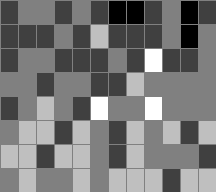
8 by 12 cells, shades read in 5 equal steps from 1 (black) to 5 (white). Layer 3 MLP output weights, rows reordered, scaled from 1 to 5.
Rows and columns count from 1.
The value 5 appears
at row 3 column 9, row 5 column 6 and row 5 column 9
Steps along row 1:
up same down up down down same up up down up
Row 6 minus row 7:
-1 0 2 -2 0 0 0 0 0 1 -1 2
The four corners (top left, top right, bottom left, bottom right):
2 2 3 4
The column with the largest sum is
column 9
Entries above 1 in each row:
9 11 12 12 12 12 12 12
